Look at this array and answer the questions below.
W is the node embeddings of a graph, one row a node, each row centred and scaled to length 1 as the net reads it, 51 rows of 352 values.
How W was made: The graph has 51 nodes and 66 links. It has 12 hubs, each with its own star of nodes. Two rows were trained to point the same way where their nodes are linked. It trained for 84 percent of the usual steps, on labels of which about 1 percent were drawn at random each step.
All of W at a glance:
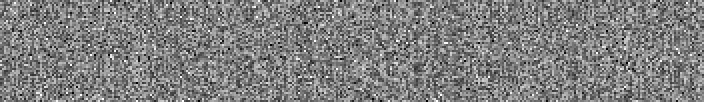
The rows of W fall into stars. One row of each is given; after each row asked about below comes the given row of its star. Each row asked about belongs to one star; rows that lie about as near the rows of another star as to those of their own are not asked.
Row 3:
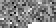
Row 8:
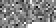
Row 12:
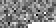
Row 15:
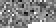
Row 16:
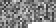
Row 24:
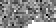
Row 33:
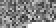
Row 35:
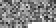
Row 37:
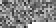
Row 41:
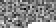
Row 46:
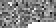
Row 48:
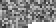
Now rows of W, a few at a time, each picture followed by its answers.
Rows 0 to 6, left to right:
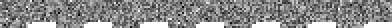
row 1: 33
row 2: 15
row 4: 35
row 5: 35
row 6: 8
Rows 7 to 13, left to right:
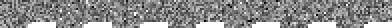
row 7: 41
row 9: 33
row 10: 3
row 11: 8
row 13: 37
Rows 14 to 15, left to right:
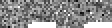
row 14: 48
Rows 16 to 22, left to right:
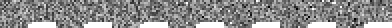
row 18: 8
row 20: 15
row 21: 16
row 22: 15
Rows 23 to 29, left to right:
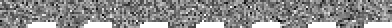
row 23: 46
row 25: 3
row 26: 48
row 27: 16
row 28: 46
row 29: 46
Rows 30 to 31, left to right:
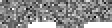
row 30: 35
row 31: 24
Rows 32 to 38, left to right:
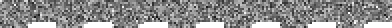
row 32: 3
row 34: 46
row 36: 16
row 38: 8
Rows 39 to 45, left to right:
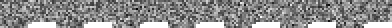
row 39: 24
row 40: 15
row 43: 37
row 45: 12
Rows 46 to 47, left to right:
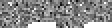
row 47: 3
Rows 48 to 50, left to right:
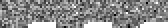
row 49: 16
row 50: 24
